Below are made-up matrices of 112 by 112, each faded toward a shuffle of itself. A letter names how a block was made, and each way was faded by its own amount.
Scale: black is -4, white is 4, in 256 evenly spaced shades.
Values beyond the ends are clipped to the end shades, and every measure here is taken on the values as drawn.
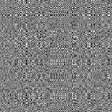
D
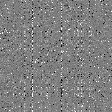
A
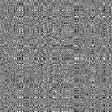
D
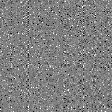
A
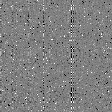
A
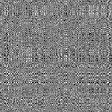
D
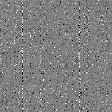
A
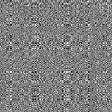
D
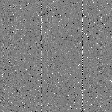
A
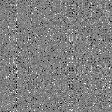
A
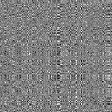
D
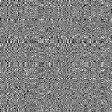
D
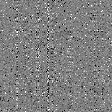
A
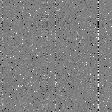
A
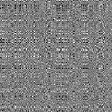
D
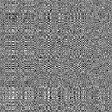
D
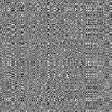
D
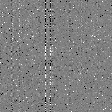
A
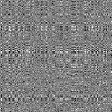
D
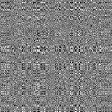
D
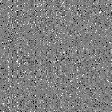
A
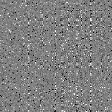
A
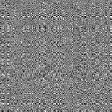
D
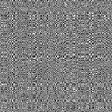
D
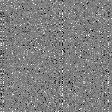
A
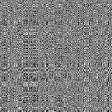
D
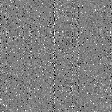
A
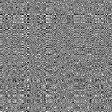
D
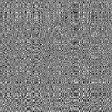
D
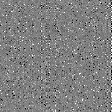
A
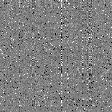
A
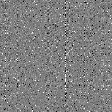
A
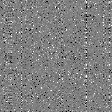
A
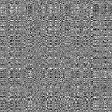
D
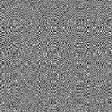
D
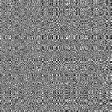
D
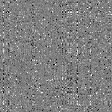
A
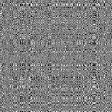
D
